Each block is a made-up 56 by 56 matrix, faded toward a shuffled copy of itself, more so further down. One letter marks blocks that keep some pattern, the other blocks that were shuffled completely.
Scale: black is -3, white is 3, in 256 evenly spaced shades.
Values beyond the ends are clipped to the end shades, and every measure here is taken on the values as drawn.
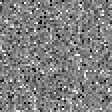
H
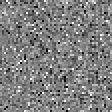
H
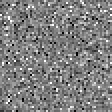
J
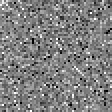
J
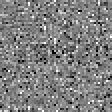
H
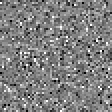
H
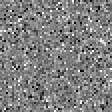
J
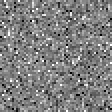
J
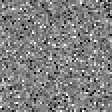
J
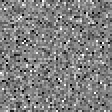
J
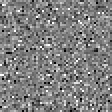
H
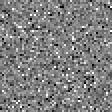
J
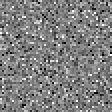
J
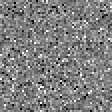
H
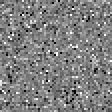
J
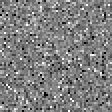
J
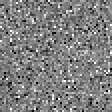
J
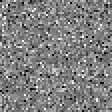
H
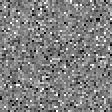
J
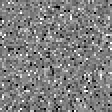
J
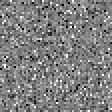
J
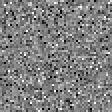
J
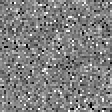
H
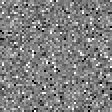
H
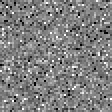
J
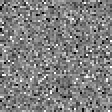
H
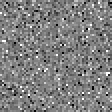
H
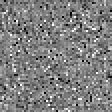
J
